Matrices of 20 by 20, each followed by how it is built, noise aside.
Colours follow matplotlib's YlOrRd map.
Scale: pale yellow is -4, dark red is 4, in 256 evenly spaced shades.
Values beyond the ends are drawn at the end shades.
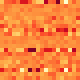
uneven rows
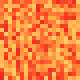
noise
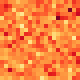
noise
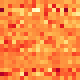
uneven rows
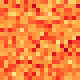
noise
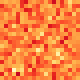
noise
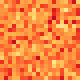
noise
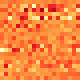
uneven rows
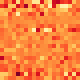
uneven rows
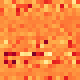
uneven rows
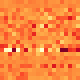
uneven rows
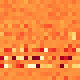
uneven rows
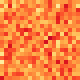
noise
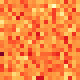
noise
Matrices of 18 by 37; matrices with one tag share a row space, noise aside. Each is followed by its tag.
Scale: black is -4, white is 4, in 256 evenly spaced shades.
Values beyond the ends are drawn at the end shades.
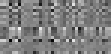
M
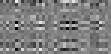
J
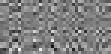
M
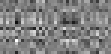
J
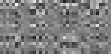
J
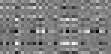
J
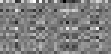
J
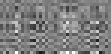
J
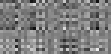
J
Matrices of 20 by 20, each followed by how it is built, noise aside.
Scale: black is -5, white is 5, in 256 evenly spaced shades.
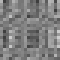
low rank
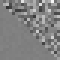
upper triangular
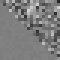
upper triangular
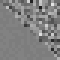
upper triangular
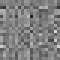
low rank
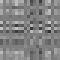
low rank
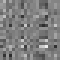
low rank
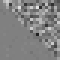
upper triangular
